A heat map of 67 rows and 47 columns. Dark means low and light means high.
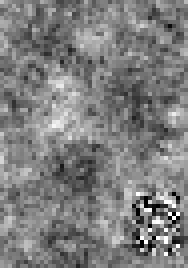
No row or column stands out. The bottom right is the roughest part. The halves do not mirror each other. The ninth with the highest average is the middle left. In the bottom right lies a patch that is rougher than the rest. No regular stripes run through it.
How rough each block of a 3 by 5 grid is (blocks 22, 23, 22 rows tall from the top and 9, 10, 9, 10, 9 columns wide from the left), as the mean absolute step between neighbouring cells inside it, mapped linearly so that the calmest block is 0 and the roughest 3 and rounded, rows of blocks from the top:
0 0 0 0 0 | 0 0 0 0 0 | 0 0 0 2 3
